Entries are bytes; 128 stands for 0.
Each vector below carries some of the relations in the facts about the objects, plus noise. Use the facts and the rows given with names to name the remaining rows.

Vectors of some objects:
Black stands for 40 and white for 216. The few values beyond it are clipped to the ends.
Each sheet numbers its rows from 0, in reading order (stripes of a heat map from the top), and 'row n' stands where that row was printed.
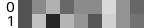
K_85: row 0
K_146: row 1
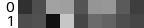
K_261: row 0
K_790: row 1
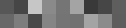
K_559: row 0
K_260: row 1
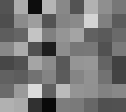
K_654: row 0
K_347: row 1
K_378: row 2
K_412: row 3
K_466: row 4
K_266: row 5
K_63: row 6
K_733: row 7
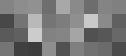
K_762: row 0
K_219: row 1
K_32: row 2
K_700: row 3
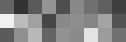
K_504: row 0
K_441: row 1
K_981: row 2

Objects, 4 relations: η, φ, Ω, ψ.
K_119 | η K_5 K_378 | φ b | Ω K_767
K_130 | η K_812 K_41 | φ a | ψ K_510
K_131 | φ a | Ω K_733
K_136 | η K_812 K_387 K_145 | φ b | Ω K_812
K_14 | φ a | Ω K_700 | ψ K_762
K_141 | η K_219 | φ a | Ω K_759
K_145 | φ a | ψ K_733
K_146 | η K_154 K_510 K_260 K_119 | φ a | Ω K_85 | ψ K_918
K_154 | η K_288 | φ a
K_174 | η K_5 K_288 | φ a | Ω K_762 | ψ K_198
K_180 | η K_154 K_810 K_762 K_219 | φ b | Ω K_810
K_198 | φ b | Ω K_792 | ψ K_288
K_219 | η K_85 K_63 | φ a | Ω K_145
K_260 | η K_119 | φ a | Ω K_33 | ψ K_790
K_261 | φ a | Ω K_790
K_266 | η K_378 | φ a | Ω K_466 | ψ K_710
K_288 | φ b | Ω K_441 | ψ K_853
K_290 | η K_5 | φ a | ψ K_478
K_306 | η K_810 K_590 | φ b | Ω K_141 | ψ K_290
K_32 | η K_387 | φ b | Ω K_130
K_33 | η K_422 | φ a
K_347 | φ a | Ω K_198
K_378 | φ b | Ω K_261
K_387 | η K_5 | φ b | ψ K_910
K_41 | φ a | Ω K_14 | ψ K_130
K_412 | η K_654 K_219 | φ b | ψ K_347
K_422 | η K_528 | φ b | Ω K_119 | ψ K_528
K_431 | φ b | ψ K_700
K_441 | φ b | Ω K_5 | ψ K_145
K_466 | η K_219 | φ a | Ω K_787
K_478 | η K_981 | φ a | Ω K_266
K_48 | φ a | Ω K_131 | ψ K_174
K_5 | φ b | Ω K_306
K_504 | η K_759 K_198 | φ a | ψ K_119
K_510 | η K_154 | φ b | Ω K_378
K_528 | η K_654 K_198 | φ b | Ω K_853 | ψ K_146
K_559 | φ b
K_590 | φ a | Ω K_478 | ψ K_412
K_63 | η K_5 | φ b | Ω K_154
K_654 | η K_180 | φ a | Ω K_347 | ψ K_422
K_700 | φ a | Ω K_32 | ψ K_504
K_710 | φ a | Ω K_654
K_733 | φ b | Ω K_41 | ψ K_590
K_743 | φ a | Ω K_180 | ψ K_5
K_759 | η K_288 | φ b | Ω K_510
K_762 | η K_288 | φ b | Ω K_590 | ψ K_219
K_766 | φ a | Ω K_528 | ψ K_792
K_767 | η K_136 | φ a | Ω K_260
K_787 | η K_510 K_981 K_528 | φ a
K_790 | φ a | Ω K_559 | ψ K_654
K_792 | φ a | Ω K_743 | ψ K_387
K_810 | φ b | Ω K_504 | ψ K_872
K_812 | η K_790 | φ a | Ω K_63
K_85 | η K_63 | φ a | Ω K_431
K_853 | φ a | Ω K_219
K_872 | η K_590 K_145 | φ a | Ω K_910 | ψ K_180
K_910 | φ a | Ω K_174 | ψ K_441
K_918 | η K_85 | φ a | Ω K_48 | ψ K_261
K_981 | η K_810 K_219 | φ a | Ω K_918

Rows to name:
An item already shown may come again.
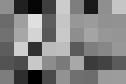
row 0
K_198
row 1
K_119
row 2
K_136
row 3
K_528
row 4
K_559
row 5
K_174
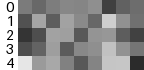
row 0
K_810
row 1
K_918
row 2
K_261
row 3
K_853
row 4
K_910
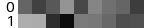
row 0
K_504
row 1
K_733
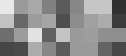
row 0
K_910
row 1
K_792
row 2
K_119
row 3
K_466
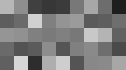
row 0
K_145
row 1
K_378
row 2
K_766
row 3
K_14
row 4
K_422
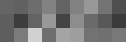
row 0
K_743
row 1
K_130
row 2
K_759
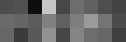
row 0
K_790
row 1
K_41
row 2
K_504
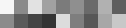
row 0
K_387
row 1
K_288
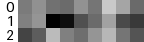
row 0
K_872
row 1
K_590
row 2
K_478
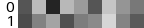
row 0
K_146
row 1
K_347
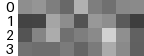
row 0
K_431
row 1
K_787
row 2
K_767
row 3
K_290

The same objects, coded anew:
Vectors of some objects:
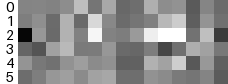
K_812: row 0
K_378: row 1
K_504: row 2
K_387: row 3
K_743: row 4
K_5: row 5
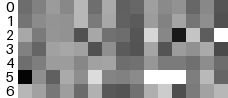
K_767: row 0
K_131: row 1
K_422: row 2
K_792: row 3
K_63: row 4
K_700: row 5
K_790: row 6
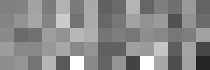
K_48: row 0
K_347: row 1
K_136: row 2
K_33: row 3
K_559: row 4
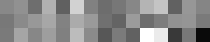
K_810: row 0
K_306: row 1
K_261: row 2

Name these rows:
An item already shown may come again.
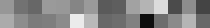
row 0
K_478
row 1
K_198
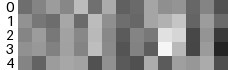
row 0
K_767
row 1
K_759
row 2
K_787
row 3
K_130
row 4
K_792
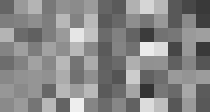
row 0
K_918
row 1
K_853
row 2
K_288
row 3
K_787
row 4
K_767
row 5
K_260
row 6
K_174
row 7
K_32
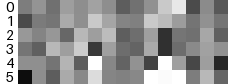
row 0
K_466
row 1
K_119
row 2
K_174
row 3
K_910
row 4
K_559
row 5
K_700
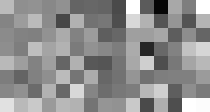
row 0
K_654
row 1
K_528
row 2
K_290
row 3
K_441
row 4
K_790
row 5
K_766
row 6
K_378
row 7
K_733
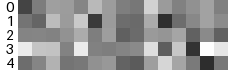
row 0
K_431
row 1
K_910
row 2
K_290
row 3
K_590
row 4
K_146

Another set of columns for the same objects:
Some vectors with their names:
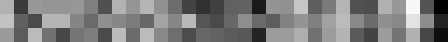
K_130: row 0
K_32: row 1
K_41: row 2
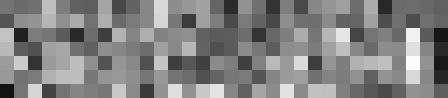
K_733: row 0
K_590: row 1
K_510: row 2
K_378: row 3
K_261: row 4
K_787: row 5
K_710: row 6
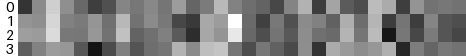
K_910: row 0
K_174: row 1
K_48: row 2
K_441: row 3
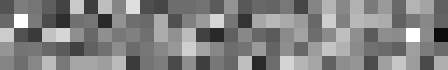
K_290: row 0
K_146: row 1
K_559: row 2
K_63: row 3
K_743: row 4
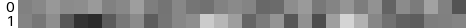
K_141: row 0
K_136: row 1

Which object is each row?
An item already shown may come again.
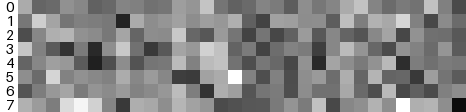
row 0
K_759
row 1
K_654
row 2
K_145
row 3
K_431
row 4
K_441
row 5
K_853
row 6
K_347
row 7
K_790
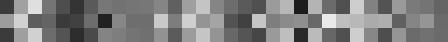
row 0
K_766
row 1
K_528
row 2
K_766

